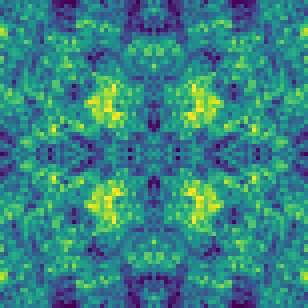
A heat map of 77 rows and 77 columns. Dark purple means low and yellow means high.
The histogram is bell-shaped. There is no overall slope. Its left and right halves mirror each other, and so do its top and bottom. The texture is blotchy. No single row or column stands out from its neighbours.
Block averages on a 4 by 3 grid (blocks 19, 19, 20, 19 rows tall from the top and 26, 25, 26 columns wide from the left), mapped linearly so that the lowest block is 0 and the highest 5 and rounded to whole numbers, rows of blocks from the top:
2 0 2
4 5 4
4 5 4
2 0 2
